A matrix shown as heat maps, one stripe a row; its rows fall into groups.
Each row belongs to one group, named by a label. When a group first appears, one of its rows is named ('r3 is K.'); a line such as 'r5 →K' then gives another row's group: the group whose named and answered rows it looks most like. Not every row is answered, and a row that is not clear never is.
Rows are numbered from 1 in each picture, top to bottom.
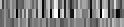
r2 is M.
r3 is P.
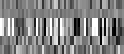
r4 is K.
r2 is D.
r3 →K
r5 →M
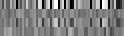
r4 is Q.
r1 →M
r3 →M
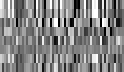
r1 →K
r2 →K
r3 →M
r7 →K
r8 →M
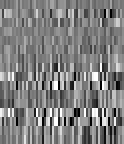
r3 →D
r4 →Q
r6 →Q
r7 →D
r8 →D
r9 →K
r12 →P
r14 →M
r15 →Q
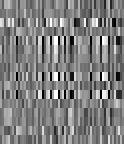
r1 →Q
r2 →Q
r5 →M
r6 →M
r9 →M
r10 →Q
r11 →M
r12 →D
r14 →Q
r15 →D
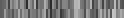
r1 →P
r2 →P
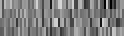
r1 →Q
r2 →Q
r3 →M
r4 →P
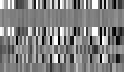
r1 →K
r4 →K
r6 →P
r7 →M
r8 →P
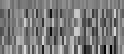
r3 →Q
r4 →P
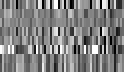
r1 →M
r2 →Q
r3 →Q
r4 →M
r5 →Q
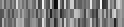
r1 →D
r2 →P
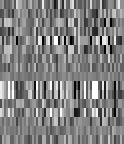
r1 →D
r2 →P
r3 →Q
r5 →M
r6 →Q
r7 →D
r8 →P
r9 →D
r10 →K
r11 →K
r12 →D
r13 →K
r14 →M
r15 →P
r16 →D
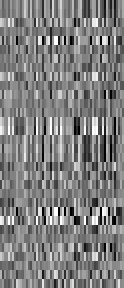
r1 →Q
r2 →Q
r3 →K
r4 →P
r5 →M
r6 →P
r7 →M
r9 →K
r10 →P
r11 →Q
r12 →Q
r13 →Q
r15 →K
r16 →Q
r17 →Q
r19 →P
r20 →Q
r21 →D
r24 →M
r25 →K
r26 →P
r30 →P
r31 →M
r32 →D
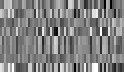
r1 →Q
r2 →K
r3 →P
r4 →D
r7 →P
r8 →K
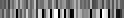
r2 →M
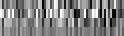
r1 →M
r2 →K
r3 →Q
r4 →Q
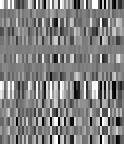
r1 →K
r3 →D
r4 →P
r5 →M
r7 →D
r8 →D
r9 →P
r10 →K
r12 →M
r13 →D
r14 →M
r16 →M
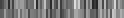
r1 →P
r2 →P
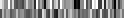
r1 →K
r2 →D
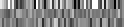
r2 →D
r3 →M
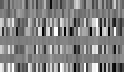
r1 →P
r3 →K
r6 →K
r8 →K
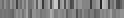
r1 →M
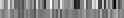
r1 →K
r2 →D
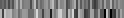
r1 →P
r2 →Q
